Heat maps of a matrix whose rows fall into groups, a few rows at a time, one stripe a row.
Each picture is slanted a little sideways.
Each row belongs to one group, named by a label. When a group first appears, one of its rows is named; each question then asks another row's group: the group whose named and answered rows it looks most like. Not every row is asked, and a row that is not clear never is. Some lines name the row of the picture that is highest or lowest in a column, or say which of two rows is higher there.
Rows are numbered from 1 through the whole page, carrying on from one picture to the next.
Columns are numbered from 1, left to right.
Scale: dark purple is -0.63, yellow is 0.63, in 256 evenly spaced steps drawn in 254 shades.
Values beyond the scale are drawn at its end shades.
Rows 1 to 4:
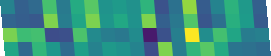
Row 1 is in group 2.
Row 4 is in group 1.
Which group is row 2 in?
2
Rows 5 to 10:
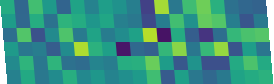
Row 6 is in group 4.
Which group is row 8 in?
4
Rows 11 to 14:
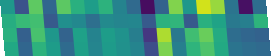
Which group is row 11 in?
4
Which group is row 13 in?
1
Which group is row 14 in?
1
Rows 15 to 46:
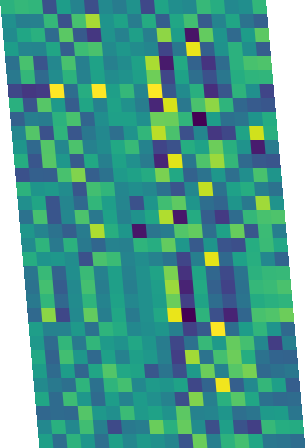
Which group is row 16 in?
2
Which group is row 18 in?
2
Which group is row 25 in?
4
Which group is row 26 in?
1
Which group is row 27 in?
2
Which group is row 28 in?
2
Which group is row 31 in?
4
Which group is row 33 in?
2
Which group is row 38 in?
2
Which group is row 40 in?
1
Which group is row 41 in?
4
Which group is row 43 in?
1
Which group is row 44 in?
2
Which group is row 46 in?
1
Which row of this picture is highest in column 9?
45
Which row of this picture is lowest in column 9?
31
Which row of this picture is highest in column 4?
21
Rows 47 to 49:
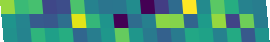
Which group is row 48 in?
4
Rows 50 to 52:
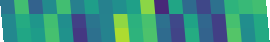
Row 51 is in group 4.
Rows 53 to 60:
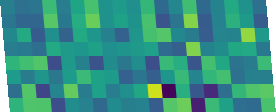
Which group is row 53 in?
2
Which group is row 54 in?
2
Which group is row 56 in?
2
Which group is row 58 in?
4
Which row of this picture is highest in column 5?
59
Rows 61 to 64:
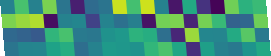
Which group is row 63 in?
2
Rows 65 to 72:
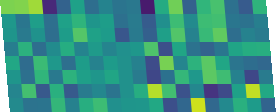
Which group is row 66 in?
4
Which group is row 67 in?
4
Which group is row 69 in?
1
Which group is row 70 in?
4
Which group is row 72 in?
2
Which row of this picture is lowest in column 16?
71
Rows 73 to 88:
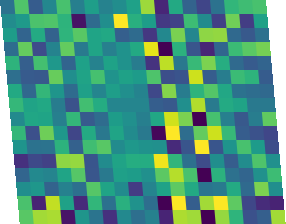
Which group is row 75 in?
4
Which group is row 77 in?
1
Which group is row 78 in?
2
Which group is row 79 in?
1
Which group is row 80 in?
2
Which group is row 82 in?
1
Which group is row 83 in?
2
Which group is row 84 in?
2
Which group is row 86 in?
4
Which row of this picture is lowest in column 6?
74
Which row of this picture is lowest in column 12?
76
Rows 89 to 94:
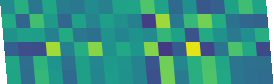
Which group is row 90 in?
1
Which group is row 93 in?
1
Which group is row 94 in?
1
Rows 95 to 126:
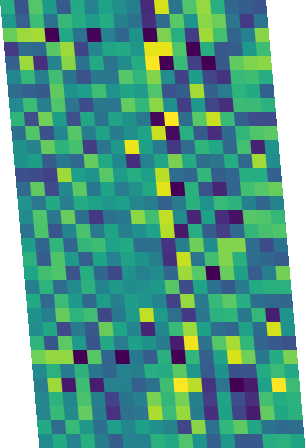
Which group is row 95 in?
1
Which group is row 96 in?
4
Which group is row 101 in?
2
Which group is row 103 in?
1
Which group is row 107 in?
2
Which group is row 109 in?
4
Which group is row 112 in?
4
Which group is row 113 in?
1
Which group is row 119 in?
1
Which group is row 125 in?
1
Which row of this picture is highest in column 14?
101
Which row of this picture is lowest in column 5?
122
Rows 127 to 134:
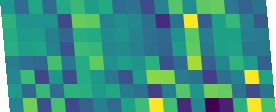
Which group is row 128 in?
2
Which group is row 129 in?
2
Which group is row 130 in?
2
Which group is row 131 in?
2
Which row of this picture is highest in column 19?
134
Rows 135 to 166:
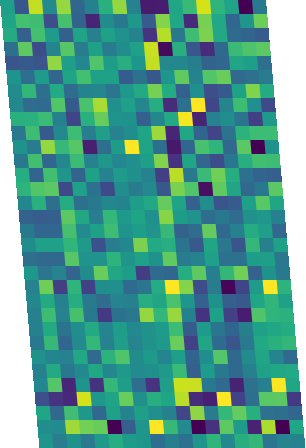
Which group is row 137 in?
1
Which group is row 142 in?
2
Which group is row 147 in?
1
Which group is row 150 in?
2
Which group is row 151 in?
2
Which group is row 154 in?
4
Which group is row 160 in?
2
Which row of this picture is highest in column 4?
163
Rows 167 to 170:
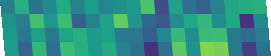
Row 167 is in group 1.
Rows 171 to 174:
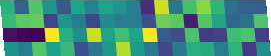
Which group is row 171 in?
1
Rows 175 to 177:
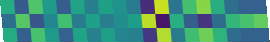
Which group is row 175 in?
1
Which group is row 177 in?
1
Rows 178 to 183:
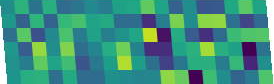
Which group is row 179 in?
4
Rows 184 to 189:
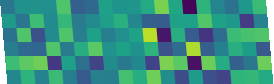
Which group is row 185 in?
4
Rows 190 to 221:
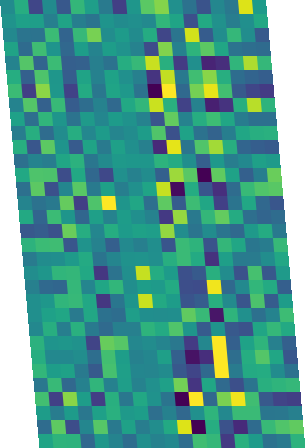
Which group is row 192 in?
2
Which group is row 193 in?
1
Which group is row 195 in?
1
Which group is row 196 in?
1
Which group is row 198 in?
1
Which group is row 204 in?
2
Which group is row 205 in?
1
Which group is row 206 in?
2
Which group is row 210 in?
2
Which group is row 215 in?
2
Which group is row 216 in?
2
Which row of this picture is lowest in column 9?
190
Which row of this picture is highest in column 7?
204
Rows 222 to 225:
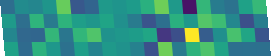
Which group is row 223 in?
4
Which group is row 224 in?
2
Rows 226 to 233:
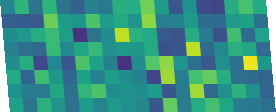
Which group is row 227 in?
2
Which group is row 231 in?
1
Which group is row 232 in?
2
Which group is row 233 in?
1
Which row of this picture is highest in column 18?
230
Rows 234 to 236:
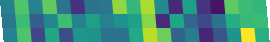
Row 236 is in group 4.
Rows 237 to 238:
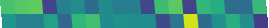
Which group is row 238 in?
2
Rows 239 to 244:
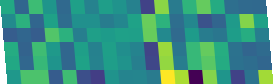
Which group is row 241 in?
2
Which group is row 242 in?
1
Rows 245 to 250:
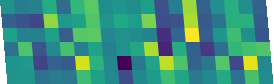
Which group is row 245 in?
2
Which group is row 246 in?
2
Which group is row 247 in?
2
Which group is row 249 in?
4
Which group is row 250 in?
4
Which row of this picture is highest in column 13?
249
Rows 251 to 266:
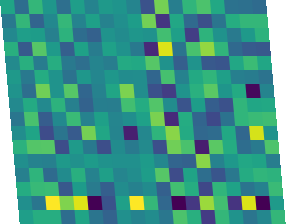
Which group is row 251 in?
1
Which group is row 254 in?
1
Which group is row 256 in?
1
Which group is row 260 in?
4
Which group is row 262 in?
2
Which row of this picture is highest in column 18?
260
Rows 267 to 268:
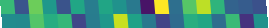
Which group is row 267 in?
1
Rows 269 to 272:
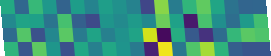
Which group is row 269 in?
1
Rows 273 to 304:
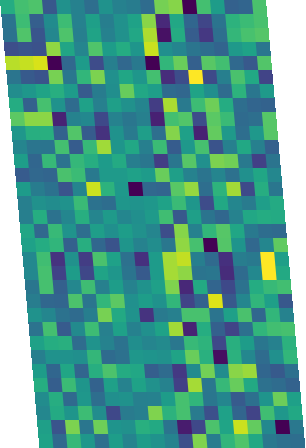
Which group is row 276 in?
2
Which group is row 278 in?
2
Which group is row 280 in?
1
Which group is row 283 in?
2
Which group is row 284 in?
4
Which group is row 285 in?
2
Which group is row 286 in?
4
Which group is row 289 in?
1
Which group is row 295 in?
4
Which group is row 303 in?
4
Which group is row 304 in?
1
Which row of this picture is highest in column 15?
303
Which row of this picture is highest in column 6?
286
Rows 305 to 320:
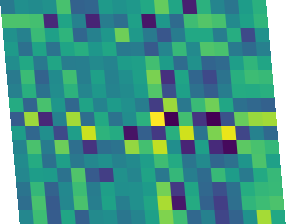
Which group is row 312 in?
1
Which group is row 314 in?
4
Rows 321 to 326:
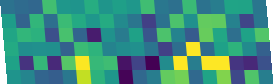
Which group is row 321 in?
2
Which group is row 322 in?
4
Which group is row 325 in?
4
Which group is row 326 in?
4
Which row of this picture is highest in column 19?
323
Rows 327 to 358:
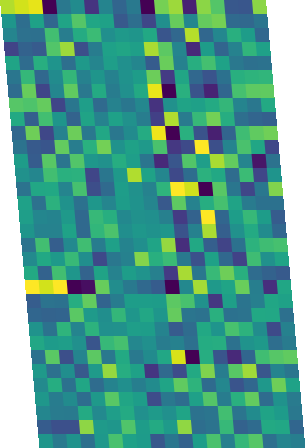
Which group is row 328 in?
4
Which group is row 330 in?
2
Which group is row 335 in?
1
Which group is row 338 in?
4
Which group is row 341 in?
1
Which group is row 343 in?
2
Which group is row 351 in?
2
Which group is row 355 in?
4
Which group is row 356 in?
2
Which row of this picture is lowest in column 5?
347
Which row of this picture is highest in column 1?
347
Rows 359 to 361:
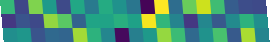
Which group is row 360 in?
2
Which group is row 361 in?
4
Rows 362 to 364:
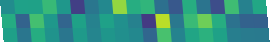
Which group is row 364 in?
1
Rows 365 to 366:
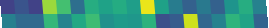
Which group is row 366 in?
2
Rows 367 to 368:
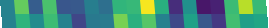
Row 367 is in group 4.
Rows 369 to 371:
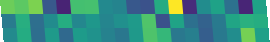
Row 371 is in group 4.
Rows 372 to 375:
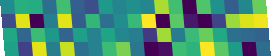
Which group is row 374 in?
1
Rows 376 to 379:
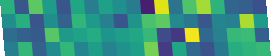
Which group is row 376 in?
1
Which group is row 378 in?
2
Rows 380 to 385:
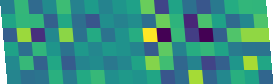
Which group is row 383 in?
1
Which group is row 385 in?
2
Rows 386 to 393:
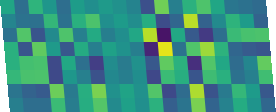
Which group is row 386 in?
1
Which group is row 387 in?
2
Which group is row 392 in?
2
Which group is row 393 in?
2
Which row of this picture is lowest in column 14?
390
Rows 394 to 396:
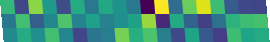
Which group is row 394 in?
1
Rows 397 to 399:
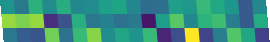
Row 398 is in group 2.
